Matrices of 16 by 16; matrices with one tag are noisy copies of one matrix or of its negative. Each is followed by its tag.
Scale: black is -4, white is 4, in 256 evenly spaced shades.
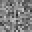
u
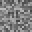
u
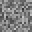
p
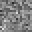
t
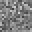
t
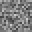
p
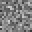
t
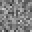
u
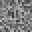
u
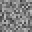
p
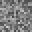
u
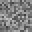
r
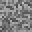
t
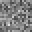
r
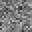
t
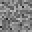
t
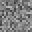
t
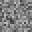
p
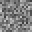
p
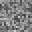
r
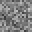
r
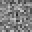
u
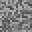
t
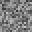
p
